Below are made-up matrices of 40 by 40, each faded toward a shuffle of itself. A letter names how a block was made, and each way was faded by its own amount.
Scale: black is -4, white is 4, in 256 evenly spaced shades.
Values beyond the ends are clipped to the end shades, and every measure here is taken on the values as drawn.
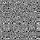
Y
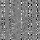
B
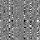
B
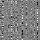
B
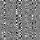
B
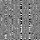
B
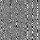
B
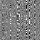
B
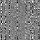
B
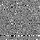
Y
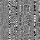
B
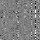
B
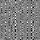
B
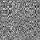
Y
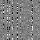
B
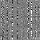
B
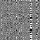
B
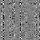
B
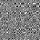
Y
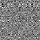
Y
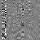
B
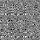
Y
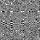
Y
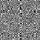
Y
